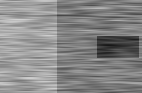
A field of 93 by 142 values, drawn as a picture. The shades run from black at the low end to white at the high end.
Odd patch: lower, in the middle right. Seam: vertical, 40% of the way across, the left part higher. Ninth with the lowest average: middle right.
